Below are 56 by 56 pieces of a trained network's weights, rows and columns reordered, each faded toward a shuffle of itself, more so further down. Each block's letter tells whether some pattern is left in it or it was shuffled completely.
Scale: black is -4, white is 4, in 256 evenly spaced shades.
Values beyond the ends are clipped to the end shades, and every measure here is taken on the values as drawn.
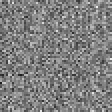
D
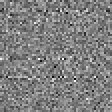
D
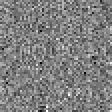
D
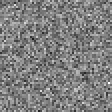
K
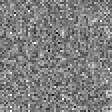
D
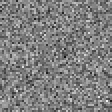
K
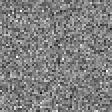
K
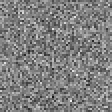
K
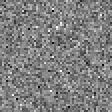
K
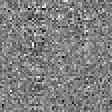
D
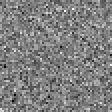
K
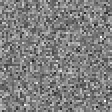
K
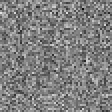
D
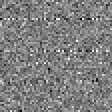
D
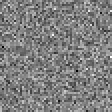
K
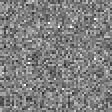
D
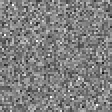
K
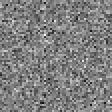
D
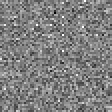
D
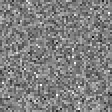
K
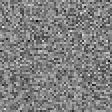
D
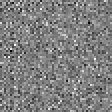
D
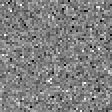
K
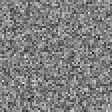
K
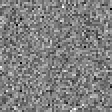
K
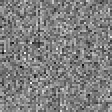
D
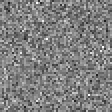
K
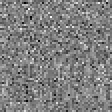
D
